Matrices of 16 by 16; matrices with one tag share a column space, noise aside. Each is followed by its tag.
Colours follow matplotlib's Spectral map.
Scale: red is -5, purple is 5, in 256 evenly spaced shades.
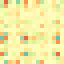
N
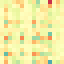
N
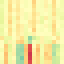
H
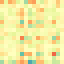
N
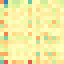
N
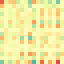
N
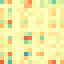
N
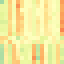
H
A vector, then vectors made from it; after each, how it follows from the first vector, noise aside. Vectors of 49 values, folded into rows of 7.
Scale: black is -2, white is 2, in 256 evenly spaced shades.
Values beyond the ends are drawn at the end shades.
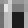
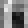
copied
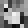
sign-scrambled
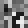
sign-scrambled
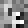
sign-scrambled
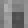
shrunk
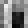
copied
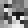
sign-scrambled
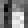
negated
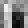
copied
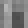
shrunk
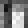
negated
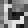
sign-scrambled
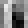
copied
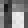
negated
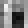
copied
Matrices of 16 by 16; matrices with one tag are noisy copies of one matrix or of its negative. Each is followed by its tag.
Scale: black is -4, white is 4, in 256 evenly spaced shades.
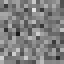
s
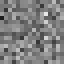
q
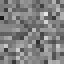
q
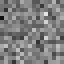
q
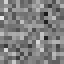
q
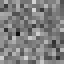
s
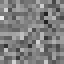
q
